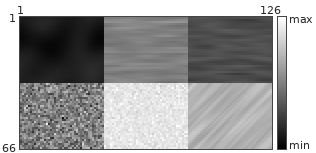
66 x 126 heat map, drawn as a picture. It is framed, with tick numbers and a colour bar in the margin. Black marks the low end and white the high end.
It is made of 2 by 3 panels. Panel 1,1: very low, smooth, faint in contrast. Panel 1,2: middling, streaked across, faint in contrast. Panel 1,3: low, streaked across, faint in contrast. Panel 2,1: middling, fine-grained, strong in contrast. Panel 2,2: very high, fine-grained, faint in contrast. Panel 2,3: high, slanting up to the right, faint in contrast.
